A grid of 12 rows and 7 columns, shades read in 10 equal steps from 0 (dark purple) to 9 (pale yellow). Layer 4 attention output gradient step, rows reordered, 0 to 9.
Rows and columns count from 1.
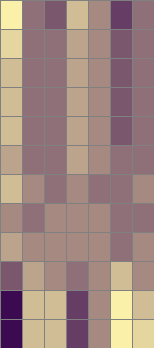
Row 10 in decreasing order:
7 6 5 5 5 4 3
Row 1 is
9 4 3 7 5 2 4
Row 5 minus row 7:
0 -1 0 1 1 -1 -1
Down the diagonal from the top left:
9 4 4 6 5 4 5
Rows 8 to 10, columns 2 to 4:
4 5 5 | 5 5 5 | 6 5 4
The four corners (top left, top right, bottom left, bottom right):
9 4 0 8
